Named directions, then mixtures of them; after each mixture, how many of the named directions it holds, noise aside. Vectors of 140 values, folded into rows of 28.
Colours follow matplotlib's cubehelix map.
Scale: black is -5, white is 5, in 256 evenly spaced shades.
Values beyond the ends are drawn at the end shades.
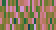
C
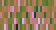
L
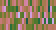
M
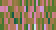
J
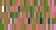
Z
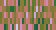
two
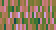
two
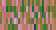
three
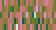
one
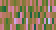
two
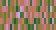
two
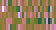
two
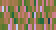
three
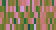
one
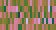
one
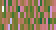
three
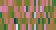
two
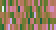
two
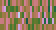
one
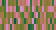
one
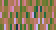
one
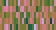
three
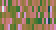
two
